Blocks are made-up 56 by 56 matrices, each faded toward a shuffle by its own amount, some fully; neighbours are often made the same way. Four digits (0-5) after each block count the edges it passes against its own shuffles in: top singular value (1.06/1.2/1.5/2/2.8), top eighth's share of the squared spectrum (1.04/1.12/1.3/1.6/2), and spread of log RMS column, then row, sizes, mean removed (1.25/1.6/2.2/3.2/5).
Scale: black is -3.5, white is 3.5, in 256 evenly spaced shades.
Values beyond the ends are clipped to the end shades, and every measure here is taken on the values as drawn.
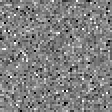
0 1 0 0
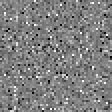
2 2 0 0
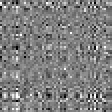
5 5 3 3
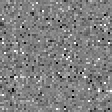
2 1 0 0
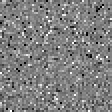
2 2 0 0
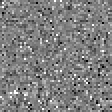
2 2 0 0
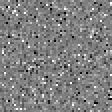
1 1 0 0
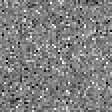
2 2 0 0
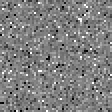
1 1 0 0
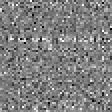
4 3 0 2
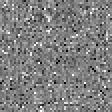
3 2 0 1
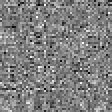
4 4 2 2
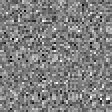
4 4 2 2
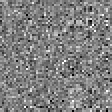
4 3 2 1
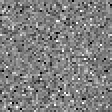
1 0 0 0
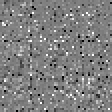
3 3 1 1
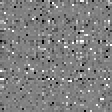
3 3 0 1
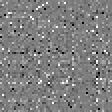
3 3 1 0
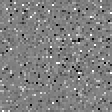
2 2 0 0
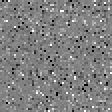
1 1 0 0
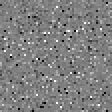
0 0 0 1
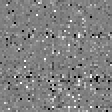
2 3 1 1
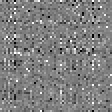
4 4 2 2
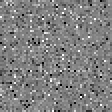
2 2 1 1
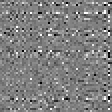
4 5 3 3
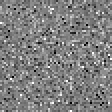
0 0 0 1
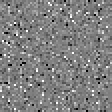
2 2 1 0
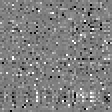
4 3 1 2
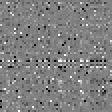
4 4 1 2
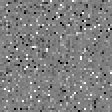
2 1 0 0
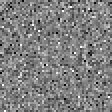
0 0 0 0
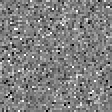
0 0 0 0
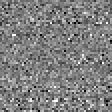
1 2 0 3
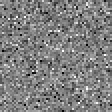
0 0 0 0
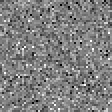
0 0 0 0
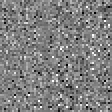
2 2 2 0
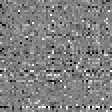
3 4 1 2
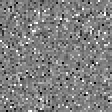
2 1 0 0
